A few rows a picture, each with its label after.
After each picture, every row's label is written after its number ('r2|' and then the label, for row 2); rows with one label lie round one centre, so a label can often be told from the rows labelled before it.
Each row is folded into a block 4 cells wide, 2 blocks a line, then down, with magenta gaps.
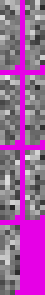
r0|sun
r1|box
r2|sun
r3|sun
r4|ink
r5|box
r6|ink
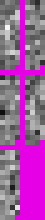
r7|ink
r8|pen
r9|pen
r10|ink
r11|box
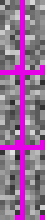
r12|ink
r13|sun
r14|box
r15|box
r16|box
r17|box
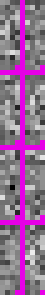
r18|ink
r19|pen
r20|ink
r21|ink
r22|box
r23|sun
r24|pen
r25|ink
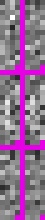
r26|box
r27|pen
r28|ink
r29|ink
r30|pen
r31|pen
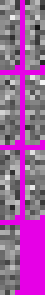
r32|box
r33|box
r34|sun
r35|sun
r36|ink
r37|sun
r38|pen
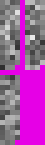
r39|ink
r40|sun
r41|pen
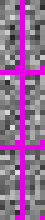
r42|box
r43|box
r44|sun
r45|pen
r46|pen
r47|pen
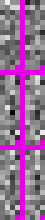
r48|sun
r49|pen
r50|box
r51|box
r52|box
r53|box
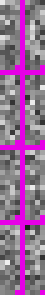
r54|sun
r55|ink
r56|box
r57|ink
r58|pen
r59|sun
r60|sun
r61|pen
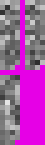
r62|sun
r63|sun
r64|ink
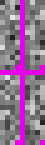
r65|box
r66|ink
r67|sun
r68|ink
